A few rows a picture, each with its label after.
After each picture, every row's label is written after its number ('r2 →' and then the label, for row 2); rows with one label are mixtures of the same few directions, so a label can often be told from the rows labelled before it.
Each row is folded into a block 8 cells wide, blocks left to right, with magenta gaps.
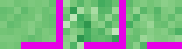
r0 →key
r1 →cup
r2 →cup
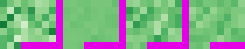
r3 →cup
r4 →key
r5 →key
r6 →key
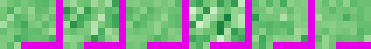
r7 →cup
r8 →key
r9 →key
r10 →key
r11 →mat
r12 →mat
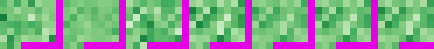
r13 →mat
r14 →cup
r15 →cup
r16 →key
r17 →key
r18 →key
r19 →key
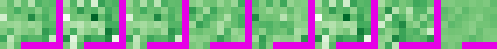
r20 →mat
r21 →mat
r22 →mat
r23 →key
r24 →mat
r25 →mat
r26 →cup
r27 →key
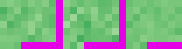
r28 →key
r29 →cup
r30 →cup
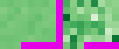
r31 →key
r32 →mat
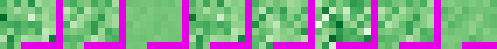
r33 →mat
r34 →key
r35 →key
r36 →mat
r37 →cup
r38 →cup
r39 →key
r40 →key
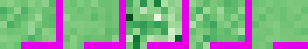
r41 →key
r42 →mat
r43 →mat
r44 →cup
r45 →cup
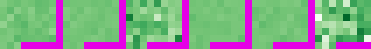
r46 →cup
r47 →key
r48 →mat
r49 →mat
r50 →key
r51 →mat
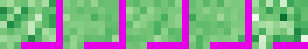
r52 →key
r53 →mat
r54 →key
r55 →mat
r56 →mat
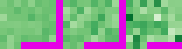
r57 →mat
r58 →key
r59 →mat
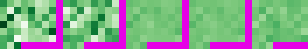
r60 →cup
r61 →key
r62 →cup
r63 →cup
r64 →cup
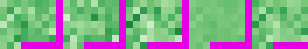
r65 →cup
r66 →mat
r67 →cup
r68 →cup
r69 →cup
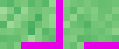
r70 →key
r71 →cup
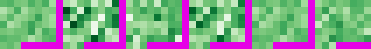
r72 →key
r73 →key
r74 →mat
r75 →key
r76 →key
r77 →cup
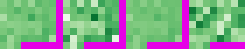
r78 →mat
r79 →mat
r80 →mat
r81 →key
